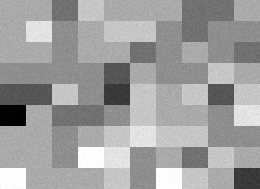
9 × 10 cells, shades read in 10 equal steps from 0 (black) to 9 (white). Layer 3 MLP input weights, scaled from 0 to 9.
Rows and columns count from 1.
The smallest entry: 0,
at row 6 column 1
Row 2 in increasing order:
4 5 5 5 5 6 6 7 7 8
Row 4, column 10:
6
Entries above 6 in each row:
1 3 0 1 4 2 4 3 4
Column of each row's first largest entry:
4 2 1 9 3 10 6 4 1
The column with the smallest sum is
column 3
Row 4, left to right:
5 5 5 5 3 6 5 5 7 6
